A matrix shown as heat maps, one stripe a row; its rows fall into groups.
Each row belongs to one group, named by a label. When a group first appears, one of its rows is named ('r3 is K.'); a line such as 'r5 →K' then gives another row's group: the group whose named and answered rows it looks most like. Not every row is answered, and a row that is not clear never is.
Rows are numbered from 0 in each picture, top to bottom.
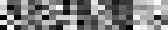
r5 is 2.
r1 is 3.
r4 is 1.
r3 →2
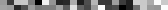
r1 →3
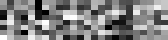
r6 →2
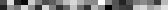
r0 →2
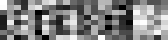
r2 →2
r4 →2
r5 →3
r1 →1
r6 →3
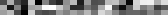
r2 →2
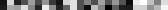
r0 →2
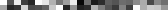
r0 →1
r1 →3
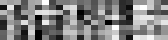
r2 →1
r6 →2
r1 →2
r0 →1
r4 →3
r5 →2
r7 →2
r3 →2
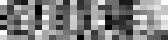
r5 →3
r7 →1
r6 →1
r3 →3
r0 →3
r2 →3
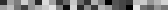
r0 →3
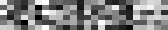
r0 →1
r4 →2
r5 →1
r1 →2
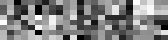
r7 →1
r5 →1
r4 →1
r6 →3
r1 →2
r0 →2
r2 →2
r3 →1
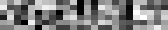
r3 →2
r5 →3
